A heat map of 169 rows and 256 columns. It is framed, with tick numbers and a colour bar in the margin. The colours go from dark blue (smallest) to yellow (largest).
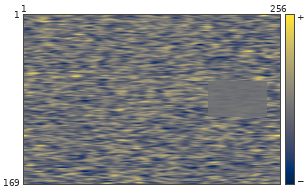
Odd patch: calmer, in the middle right. Grain: streaks across. Histogram: bell-shaped. Slope: none. Calmest part: middle right.
